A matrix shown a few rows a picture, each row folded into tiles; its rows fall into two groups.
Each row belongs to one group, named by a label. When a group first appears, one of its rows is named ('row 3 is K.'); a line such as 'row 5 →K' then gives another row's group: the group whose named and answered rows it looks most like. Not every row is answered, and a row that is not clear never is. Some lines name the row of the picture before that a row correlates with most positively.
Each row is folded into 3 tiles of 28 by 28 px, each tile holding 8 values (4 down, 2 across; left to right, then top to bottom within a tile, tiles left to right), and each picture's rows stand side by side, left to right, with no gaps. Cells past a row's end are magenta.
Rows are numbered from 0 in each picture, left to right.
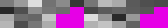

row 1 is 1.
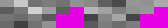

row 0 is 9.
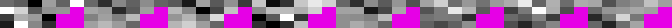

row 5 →9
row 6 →9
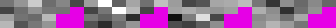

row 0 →1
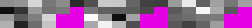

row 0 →1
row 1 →1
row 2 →9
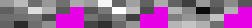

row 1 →9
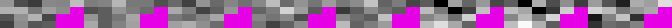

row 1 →1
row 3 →9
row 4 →1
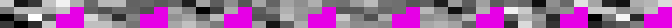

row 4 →1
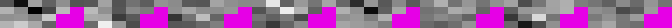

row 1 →1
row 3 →9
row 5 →9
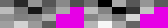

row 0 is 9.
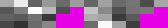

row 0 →9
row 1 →1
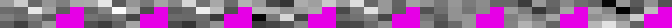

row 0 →9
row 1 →9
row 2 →9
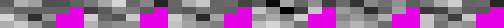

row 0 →1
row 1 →1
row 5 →1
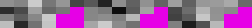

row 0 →1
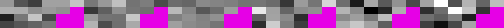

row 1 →1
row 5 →9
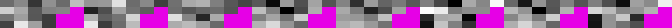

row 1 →1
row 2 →1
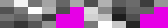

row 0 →9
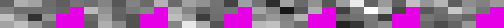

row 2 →1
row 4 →9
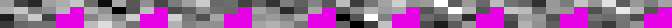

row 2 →1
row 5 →9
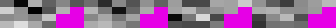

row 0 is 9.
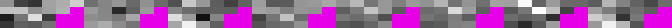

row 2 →1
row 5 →9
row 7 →1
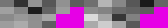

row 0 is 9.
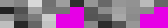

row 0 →1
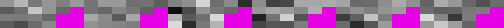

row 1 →1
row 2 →1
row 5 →1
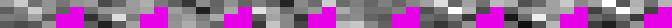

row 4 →1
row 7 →9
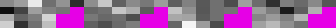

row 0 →1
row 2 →1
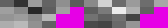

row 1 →9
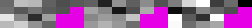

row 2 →1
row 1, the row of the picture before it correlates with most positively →0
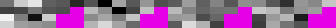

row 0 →1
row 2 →1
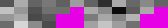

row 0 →1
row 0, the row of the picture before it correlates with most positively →2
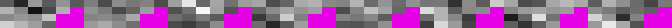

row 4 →9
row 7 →1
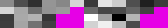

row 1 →1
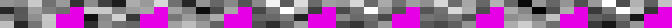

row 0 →1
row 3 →9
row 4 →9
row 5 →9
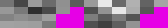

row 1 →9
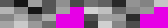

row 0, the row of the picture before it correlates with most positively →0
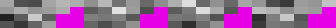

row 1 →9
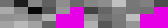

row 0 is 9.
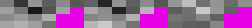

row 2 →9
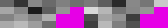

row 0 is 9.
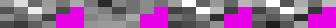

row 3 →9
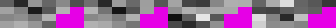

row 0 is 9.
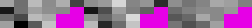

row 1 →1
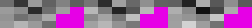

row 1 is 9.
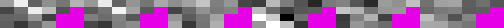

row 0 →9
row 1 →9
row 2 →1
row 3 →1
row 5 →1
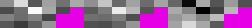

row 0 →9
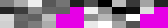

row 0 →1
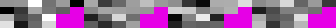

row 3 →1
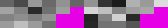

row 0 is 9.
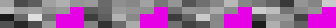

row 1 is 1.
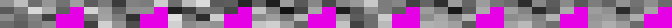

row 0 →9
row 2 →1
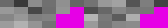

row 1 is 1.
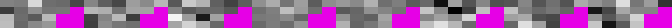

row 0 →1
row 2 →1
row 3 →9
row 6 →1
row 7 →1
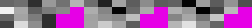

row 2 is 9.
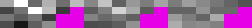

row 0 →9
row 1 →9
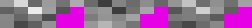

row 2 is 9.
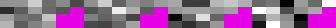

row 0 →1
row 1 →9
